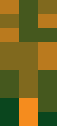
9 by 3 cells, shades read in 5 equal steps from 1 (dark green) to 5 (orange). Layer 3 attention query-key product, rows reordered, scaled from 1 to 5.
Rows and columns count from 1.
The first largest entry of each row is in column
1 3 1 3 3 2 2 2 2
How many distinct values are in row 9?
2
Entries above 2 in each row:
2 2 1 3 3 1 1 1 1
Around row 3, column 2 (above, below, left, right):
2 3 4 2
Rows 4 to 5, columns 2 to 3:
3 4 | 3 4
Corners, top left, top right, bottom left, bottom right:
4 3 1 1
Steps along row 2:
down up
